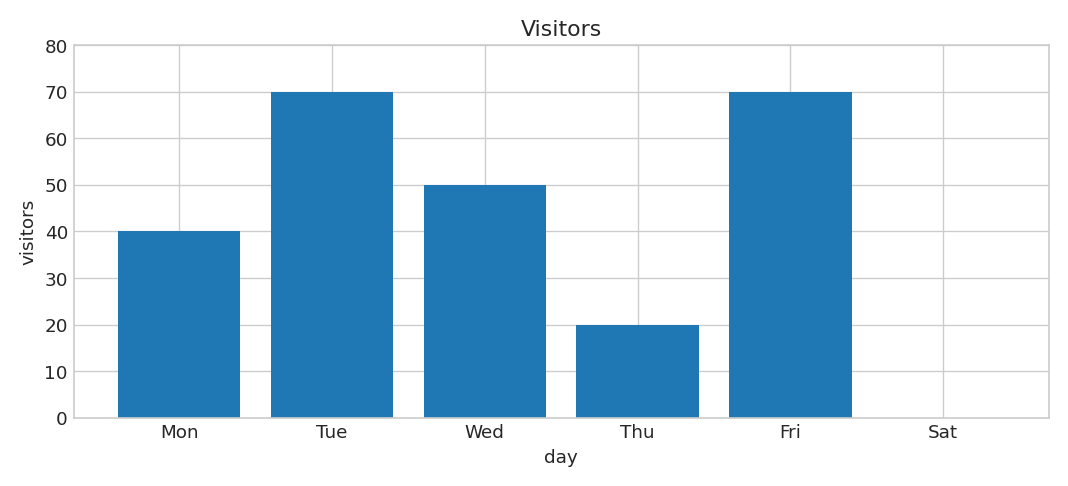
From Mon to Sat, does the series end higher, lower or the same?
lower
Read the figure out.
Title: Visitors
x-axis: day, ticks Mon Tue Wed Thu Fri Sat
y-axis: visitors, ticks 0 10 20 30 40 50 60 70 80
Values:
40 70 50 20 70 0
